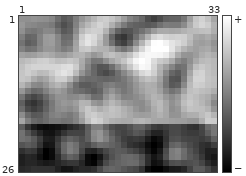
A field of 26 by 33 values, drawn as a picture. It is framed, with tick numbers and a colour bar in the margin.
Lone odd cells: none. Ninth with the highest average: top right. Average level on the scale: 50%. Seam: horizontal, 70% of the way down, the top part higher.
